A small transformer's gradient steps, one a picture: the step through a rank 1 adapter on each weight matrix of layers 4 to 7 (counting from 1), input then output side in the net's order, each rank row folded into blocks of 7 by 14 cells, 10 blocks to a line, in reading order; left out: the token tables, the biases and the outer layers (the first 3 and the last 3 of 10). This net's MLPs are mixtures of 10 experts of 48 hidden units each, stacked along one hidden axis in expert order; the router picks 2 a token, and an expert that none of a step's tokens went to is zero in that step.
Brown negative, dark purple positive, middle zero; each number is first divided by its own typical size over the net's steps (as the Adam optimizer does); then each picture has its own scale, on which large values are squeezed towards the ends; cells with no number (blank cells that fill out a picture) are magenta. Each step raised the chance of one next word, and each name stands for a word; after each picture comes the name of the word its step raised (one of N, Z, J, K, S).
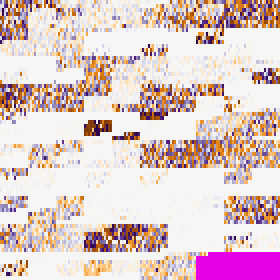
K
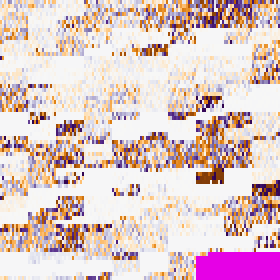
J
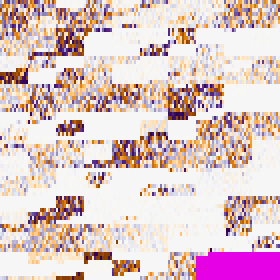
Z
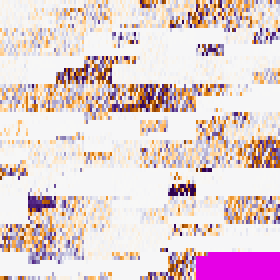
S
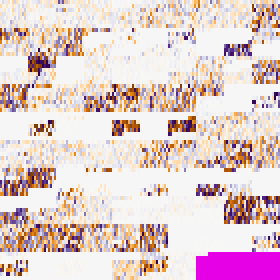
S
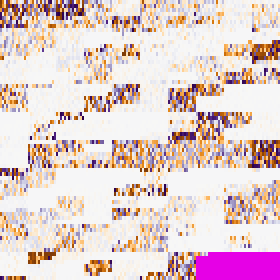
Z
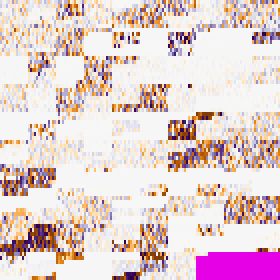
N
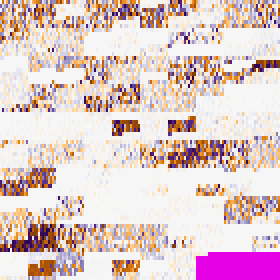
N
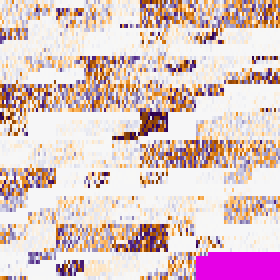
K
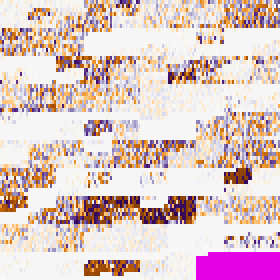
J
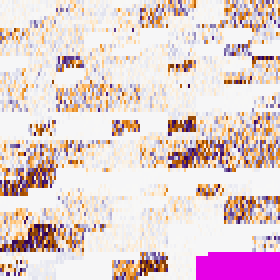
N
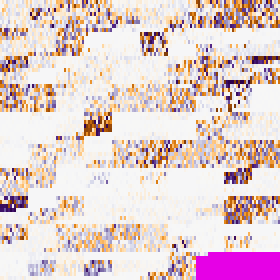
S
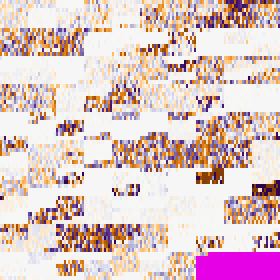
J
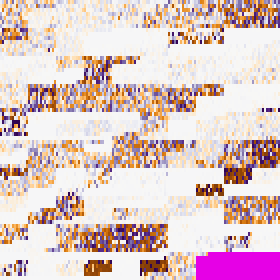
J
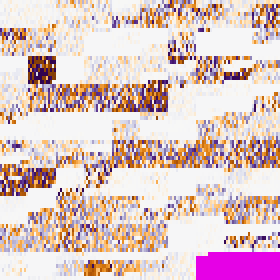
Z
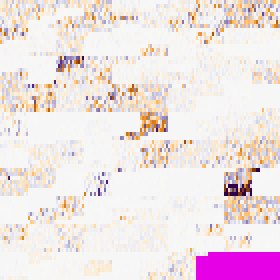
S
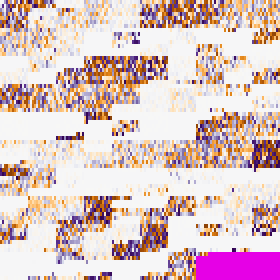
K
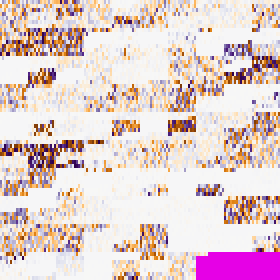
S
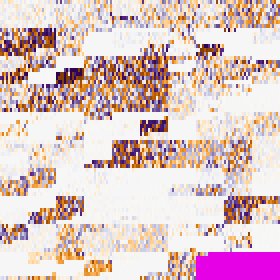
Z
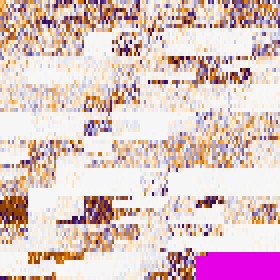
J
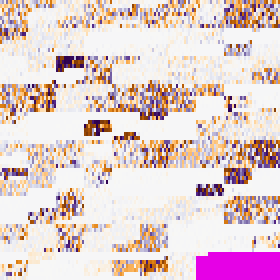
S
